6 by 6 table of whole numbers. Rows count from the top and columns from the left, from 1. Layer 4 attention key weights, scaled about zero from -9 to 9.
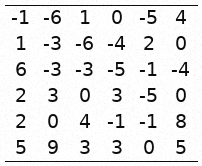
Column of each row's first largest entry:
6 5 1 2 6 2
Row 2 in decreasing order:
2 1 0 -3 -4 -6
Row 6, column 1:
5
